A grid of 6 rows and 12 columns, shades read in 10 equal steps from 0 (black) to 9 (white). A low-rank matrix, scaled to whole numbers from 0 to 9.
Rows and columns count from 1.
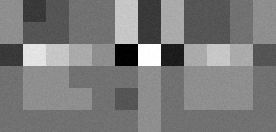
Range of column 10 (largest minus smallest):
4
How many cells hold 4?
27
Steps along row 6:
same same same same same up down same same same same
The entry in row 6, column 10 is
4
